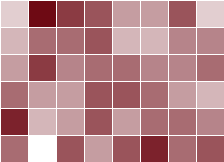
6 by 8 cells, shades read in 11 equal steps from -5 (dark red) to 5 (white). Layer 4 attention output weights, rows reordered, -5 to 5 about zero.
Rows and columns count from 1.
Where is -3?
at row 1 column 3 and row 3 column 2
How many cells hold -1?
11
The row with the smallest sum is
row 6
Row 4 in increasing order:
-2 -2 -1 -1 1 1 1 2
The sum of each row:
-4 2 -5 -1 -4 -6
